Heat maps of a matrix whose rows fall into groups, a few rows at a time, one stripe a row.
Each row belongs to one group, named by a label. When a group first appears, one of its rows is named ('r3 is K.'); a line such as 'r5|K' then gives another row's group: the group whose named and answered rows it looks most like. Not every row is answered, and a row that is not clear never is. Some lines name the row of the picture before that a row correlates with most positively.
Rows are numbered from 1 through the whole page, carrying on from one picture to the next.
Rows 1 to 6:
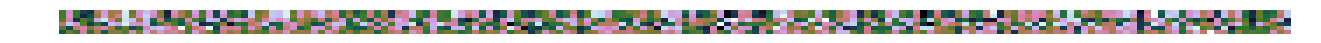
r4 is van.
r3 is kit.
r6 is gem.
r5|gem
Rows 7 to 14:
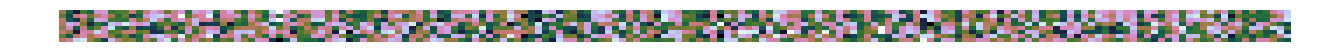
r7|gem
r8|gem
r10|van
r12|kit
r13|gem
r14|van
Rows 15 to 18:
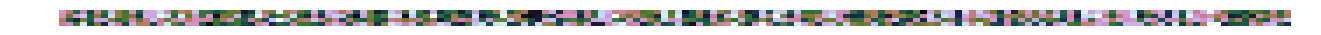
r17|gem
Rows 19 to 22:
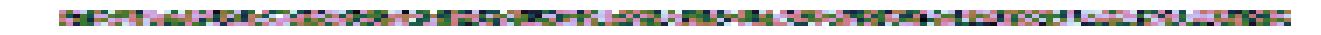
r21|van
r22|kit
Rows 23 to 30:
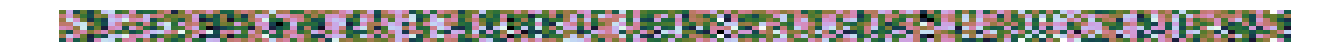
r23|kit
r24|van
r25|van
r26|van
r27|van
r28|gem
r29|van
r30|kit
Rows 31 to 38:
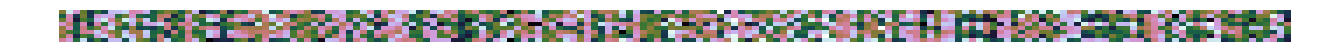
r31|van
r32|kit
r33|kit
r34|van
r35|kit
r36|kit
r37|kit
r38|van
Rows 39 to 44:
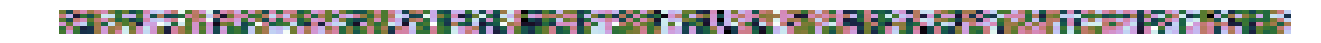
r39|gem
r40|kit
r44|gem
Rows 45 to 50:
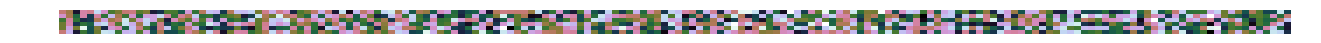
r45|kit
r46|van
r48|kit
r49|van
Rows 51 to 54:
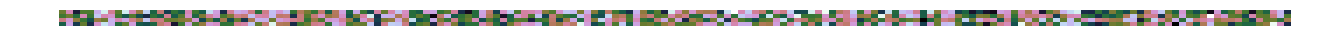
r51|kit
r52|kit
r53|van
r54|kit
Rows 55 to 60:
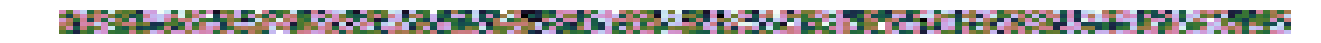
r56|gem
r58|kit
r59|kit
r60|gem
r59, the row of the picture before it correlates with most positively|52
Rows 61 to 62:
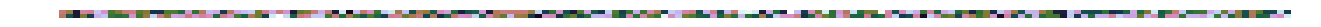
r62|gem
